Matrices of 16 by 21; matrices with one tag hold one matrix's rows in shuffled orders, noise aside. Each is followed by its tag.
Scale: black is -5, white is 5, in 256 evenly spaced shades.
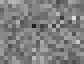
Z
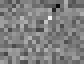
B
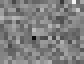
Z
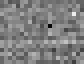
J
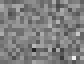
Z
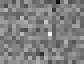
B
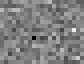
Z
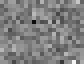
Z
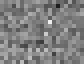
B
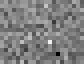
B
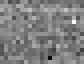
J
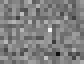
B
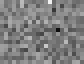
B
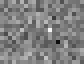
B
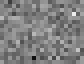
Z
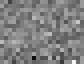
Z
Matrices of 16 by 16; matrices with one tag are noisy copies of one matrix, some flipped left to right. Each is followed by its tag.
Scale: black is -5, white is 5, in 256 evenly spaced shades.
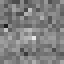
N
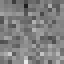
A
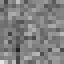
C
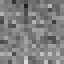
A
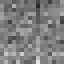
A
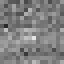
N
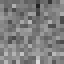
A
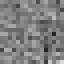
C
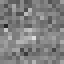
N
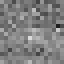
N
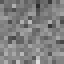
A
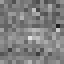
N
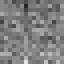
A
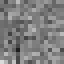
C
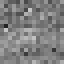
N
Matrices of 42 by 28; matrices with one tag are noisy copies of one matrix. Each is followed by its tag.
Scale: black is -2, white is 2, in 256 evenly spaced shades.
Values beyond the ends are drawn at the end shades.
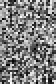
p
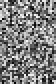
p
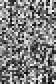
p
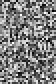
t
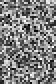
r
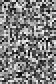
t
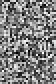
t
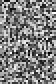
t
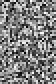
t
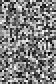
t
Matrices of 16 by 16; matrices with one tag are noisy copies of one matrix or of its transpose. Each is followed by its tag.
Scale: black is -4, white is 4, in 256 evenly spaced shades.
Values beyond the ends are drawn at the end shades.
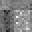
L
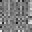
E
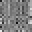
E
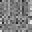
E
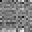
E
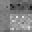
L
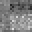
L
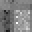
L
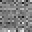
E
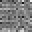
E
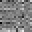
E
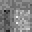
L
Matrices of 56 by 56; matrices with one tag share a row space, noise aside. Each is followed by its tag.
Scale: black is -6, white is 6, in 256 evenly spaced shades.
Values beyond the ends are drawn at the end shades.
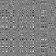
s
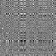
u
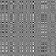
s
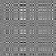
u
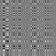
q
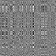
s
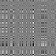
s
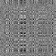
u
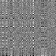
s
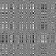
s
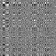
q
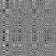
q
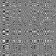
q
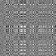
u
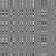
s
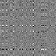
s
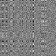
s
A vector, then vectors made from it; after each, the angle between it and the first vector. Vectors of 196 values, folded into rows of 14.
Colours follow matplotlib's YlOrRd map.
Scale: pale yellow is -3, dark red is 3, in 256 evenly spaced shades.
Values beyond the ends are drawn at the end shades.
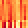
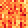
partly aligned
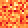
orthogonal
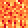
partly aligned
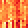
nearly opposite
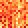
partly aligned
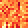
partly opposed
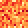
orthogonal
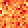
orthogonal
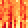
nearly parallel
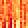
nearly parallel
